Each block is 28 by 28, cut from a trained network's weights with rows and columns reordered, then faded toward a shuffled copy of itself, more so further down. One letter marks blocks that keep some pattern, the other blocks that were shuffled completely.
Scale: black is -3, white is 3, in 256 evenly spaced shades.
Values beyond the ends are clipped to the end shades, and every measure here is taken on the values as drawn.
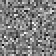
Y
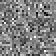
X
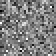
Y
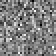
X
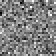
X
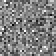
Y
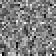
X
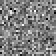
X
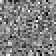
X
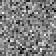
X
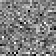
X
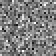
Y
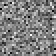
Y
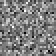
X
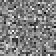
Y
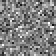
Y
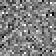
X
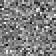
X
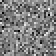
Y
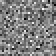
Y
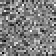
Y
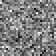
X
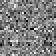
X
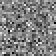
X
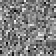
X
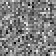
Y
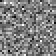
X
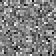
Y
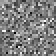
Y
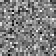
Y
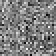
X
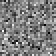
Y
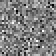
X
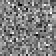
Y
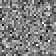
Y
